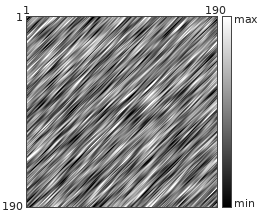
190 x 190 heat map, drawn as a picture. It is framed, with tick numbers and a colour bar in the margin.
The grain runs diagonally up to the right. On average the colour sits 50% of the way up the scale. The histogram is bell-shaped. Neither half mirrors the other. No overall slope runs across the table.
